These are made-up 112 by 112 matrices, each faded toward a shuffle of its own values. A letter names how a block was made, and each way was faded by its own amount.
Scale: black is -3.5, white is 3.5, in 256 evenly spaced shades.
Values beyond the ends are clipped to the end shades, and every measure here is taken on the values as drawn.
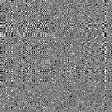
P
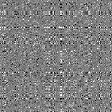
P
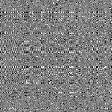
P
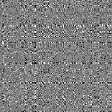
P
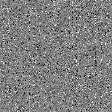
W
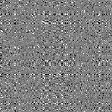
P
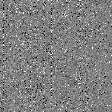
W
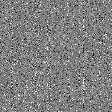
W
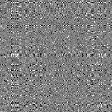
P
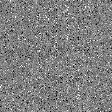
W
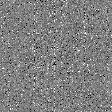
W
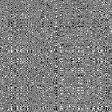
P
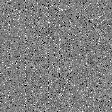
W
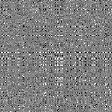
P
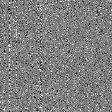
W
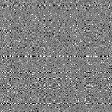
P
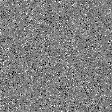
W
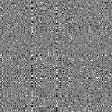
P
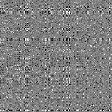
P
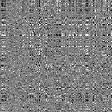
P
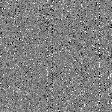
W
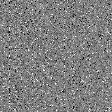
W
